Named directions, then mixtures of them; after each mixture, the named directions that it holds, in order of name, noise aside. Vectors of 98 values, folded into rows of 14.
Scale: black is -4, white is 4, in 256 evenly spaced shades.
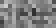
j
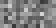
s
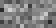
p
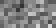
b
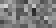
j, s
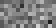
b, p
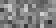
p, s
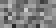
s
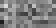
j, p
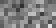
b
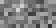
b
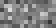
p, s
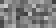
b, j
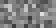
p, s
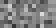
p, s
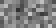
b, j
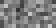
b, j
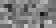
p, s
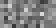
s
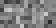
j, p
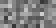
s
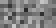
s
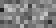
p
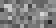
p, s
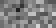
b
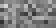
j, p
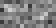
p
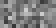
s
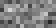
p
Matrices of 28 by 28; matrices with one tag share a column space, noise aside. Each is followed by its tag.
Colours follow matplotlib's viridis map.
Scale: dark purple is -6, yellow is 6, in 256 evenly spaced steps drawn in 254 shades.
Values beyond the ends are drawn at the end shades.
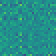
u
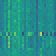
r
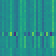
r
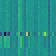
r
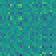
u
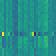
r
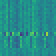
r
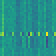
r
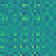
u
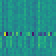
r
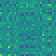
u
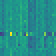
r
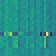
r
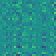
u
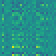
u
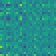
u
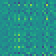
u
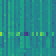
r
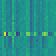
r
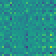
u
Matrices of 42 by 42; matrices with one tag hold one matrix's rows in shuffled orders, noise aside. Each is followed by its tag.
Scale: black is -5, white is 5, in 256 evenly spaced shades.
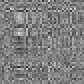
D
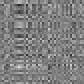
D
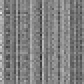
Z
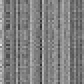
Z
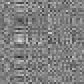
D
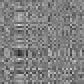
D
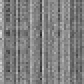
Z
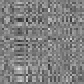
D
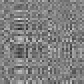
D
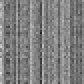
Z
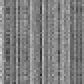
Z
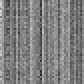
Z
